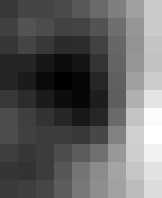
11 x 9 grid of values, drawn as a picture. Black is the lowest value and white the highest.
Calmest part: bottom left. Roughest part: middle right. Ninth with the lowest average: centre. Slope: up to the right. Ninth with the highest average: bottom right.
